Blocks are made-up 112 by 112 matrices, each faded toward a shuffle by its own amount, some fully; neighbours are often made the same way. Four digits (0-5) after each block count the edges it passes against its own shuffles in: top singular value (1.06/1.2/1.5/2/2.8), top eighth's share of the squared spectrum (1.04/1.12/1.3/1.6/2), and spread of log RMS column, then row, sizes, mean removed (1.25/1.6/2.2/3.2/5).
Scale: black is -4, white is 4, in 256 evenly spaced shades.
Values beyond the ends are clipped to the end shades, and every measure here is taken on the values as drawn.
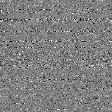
2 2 0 4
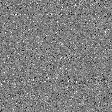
1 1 0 2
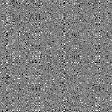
5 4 3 3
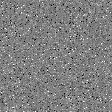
3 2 0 0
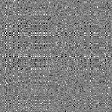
5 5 3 3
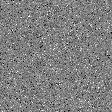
2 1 0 0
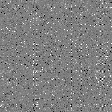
4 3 2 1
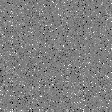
4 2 1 0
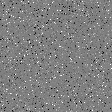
0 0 0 0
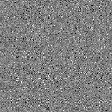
4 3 2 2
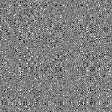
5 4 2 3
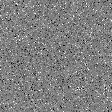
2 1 0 0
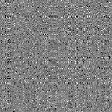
5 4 3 3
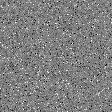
1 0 0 0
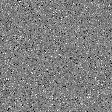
2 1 0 0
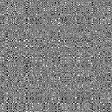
5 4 3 3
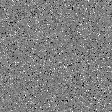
0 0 0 0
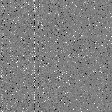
4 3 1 0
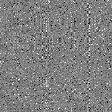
4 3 2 1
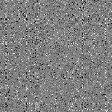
4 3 2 1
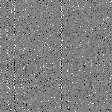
4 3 2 1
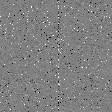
3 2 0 0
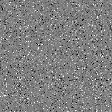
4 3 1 1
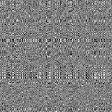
5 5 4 3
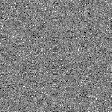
4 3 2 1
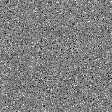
3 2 0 0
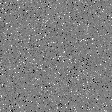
0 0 0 0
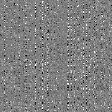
4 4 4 1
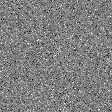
0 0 0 0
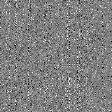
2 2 3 0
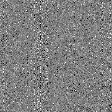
2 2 3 0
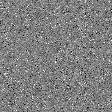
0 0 1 0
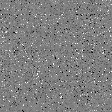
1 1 1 1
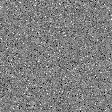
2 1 0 0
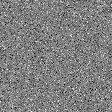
0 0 0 0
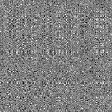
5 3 2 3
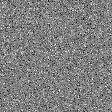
0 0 1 0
